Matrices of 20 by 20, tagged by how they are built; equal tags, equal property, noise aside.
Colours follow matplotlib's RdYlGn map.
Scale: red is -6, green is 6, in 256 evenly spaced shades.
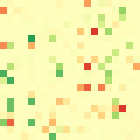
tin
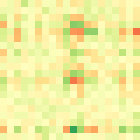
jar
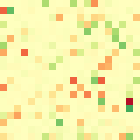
tin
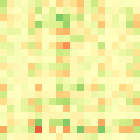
jar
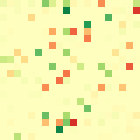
tin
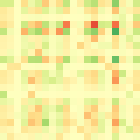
jar
